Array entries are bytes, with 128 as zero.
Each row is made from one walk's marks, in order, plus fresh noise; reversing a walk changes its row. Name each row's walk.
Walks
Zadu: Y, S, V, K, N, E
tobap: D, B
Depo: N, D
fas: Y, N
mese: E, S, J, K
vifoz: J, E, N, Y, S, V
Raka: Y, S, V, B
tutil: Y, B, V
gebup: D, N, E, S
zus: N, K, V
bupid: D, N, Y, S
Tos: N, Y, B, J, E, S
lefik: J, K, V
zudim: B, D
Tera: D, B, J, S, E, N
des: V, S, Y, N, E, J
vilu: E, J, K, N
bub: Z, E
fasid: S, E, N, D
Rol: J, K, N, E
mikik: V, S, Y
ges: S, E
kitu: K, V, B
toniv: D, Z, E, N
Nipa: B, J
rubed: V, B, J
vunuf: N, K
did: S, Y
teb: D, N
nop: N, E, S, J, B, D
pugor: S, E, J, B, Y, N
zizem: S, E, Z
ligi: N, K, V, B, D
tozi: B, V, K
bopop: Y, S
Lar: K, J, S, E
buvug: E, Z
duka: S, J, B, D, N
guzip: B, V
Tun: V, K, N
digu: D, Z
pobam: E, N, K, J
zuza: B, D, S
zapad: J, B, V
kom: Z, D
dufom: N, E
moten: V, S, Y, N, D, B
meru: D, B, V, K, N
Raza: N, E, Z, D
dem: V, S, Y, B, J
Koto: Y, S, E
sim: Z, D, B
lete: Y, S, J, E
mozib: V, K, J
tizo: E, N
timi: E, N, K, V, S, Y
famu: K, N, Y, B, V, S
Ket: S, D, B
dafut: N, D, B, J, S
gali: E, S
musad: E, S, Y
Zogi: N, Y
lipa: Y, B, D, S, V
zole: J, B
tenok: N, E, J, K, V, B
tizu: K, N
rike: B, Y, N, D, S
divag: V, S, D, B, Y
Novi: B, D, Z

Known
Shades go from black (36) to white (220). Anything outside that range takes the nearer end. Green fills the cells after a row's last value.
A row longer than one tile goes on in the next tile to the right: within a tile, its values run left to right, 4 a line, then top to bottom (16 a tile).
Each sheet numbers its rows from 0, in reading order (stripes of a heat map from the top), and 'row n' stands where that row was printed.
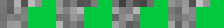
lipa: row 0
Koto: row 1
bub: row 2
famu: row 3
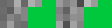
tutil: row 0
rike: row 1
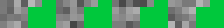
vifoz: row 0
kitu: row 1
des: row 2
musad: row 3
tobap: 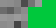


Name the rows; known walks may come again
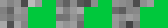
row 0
rike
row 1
Zadu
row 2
Ket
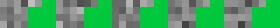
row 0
famu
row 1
Koto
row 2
guzip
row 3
kitu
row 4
tobap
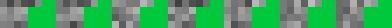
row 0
des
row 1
dem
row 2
musad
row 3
bub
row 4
dafut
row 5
vifoz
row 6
tutil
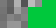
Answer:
lipa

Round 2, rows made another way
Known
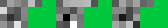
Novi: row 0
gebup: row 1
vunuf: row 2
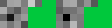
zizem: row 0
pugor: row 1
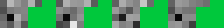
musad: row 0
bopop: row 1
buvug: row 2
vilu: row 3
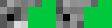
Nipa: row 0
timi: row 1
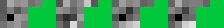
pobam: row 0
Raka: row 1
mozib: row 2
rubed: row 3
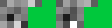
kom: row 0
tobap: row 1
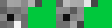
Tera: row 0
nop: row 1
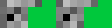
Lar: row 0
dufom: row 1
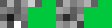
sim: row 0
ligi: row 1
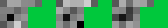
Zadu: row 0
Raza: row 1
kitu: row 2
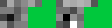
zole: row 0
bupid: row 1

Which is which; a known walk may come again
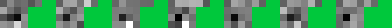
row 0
tozi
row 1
zizem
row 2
meru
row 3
bupid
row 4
did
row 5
zudim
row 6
ges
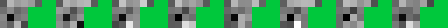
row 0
Zogi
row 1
Depo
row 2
dafut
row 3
famu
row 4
gali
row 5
gebup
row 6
Lar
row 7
divag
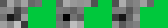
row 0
vunuf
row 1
mikik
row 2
zole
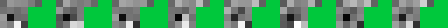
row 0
teb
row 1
Nipa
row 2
toniv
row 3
bub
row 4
digu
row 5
zuza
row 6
fasid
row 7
kom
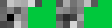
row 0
Tos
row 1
Raka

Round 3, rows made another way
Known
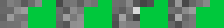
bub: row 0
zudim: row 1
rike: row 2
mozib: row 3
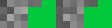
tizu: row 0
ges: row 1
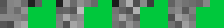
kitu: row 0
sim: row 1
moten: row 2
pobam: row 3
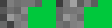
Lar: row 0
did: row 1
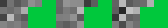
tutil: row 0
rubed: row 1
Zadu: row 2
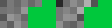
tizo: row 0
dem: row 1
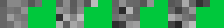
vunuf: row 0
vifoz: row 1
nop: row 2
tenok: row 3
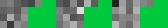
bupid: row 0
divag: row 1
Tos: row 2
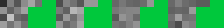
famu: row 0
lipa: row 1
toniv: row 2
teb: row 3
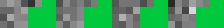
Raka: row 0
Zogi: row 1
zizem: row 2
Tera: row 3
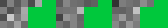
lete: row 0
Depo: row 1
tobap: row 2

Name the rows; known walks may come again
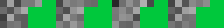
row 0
tozi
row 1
tizu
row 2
dem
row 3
Tun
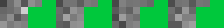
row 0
Ket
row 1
zudim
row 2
Lar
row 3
Novi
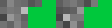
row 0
Depo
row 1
Koto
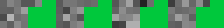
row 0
bopop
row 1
dufom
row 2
ligi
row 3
mikik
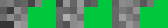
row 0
duka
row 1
kom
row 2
vunuf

